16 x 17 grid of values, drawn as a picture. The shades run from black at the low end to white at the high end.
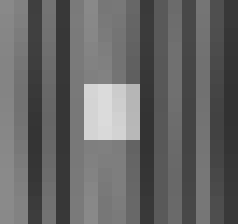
Ninth with the highest average: centre. Odd patch: higher, in the centre. Grain: streaks running down.
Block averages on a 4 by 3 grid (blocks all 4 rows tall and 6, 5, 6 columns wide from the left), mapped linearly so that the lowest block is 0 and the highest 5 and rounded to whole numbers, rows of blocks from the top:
2 2 0 | 1 5 0 | 1 5 0 | 2 2 0
